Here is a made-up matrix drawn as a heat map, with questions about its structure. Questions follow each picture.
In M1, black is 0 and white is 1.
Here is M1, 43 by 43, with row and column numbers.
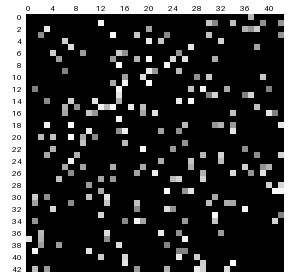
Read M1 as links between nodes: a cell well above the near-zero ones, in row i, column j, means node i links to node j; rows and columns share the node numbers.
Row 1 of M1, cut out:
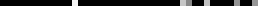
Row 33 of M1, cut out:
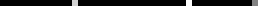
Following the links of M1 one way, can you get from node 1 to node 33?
yes
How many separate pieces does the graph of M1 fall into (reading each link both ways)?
2
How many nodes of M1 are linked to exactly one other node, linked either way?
2
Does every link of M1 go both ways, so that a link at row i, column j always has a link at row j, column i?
yes
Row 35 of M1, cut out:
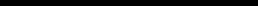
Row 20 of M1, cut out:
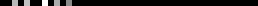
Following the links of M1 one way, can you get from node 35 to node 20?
no
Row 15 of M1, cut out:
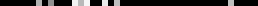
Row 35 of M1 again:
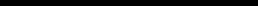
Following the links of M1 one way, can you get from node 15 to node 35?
no
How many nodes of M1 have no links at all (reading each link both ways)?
1
